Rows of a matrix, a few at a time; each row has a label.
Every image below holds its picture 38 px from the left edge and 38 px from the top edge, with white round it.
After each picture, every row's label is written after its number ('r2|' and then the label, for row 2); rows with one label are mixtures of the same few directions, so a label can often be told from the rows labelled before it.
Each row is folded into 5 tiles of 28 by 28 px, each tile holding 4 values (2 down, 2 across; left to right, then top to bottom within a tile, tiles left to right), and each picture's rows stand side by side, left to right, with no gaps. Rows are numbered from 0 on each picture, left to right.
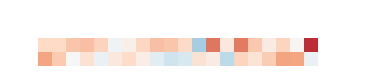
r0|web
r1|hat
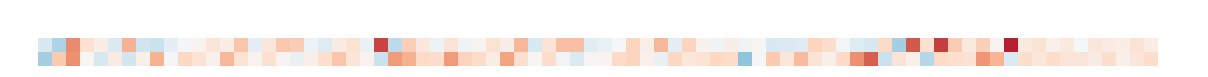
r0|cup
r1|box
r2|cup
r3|box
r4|cup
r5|web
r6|hat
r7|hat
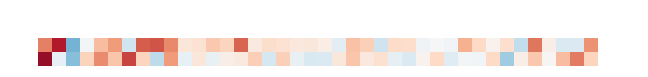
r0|cup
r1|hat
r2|cup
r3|box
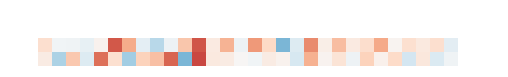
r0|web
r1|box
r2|hat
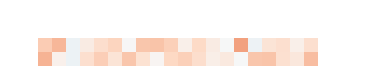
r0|cup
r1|cup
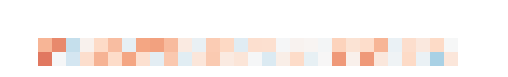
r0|cup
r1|cup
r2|box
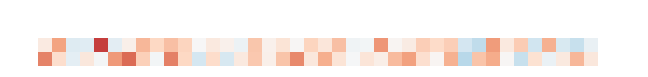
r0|cup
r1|box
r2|cup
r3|cup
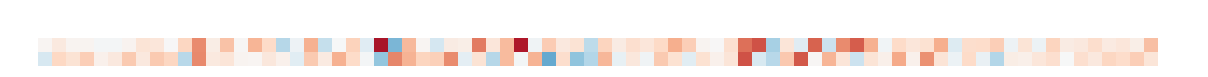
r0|web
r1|box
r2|cup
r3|hat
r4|web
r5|cup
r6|box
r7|hat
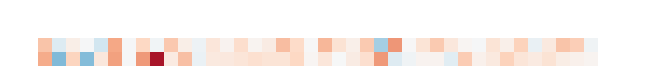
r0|box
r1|box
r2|cup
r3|box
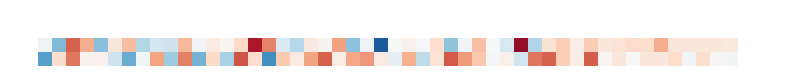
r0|cup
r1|web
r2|hat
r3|cup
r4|hat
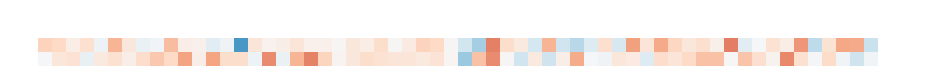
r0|box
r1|hat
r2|box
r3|cup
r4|hat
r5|box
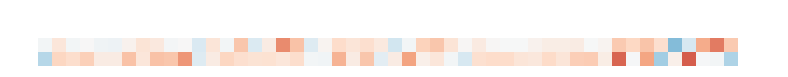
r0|web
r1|box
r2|web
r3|web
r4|web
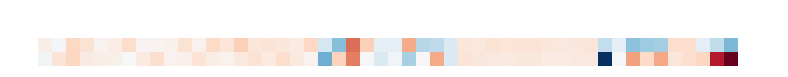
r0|cup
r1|hat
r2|cup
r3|web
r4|web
